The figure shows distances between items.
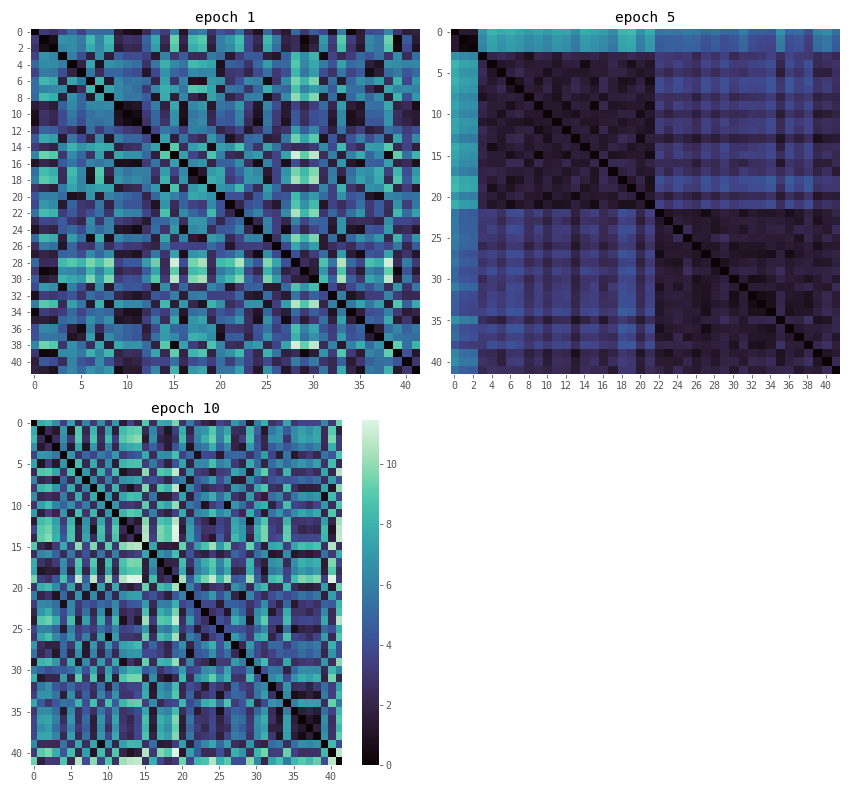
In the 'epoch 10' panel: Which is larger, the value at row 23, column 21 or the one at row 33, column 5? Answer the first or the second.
the second
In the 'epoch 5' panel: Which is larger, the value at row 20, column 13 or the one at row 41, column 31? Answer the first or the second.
the second
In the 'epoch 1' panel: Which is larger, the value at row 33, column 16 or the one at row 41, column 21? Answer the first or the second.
the first
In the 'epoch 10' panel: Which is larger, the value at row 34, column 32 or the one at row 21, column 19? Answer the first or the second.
the first
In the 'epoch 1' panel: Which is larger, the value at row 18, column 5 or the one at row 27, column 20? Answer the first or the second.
the first
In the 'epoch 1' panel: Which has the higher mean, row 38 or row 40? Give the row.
38
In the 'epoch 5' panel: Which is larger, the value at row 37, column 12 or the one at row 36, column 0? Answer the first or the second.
the second
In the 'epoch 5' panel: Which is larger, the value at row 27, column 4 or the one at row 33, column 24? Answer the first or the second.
the first
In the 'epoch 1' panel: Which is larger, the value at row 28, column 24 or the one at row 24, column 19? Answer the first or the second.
the first
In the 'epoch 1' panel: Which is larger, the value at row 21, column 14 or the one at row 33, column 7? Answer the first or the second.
the second
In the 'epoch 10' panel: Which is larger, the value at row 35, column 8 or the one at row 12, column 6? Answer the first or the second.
the first
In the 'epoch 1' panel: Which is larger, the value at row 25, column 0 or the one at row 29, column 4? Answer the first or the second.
the second
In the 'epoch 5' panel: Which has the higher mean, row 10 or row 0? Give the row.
0
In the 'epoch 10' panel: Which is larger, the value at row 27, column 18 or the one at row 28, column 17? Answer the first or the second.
the second
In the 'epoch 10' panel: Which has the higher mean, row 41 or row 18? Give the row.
41
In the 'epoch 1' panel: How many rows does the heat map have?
42
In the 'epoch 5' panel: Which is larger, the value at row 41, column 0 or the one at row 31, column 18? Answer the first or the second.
the first
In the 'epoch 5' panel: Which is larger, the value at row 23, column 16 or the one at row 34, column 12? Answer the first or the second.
the second
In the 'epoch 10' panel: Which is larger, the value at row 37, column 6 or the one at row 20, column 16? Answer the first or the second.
the first
